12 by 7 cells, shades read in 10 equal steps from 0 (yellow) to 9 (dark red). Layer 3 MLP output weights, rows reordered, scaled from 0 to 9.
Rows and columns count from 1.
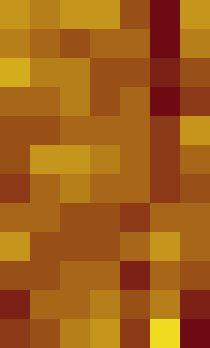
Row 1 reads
3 4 3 3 6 9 3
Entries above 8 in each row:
1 1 0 1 0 0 0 0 0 0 0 1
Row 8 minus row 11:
-3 0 1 2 1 1 -3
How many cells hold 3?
10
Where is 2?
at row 3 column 1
